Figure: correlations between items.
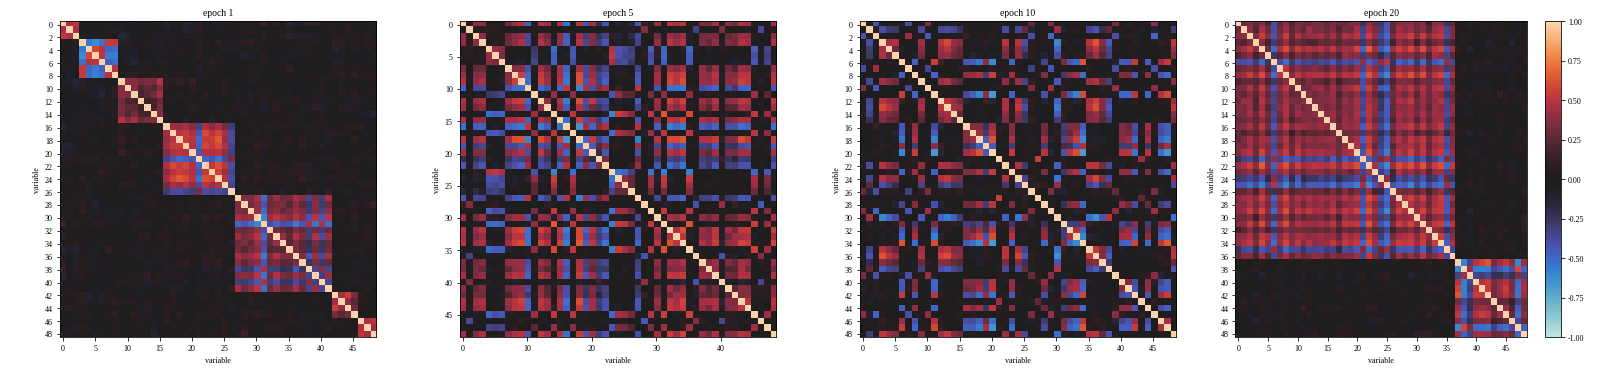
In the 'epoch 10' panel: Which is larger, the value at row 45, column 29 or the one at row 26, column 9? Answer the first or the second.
the first
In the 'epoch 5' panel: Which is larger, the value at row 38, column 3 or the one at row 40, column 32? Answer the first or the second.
the first
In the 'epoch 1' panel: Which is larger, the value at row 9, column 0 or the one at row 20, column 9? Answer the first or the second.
the second
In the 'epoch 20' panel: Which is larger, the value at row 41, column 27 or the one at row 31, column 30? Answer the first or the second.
the second
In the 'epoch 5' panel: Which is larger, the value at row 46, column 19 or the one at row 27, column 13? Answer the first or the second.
the first
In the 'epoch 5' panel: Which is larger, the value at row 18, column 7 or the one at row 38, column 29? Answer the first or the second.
the first
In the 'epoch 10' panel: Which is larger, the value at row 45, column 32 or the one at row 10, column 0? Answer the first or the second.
the second
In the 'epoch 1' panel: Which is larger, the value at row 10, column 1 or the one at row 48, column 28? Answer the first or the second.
the second
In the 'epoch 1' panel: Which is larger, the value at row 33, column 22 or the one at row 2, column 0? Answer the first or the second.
the second
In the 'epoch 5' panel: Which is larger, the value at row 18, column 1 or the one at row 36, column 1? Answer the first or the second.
the first
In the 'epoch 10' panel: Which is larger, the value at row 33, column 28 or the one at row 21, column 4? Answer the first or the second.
the first
